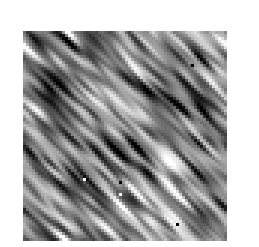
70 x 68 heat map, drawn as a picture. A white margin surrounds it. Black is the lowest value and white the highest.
Streaks slant down to the right. Neither half mirrors the other. Five lone cells stand out: two far higher and three far lower than their neighbours. The top left is the ninth with the lowest average.
